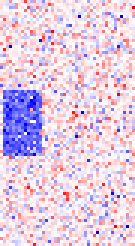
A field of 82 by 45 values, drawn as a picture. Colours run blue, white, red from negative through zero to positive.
Stripes: none. Ninth with the lowest average: middle left. Odd patch: lower, in the middle left.
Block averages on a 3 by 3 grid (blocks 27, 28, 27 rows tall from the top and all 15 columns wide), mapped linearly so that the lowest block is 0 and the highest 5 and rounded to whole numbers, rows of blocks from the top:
5 5 5 | 0 5 5 | 5 5 5
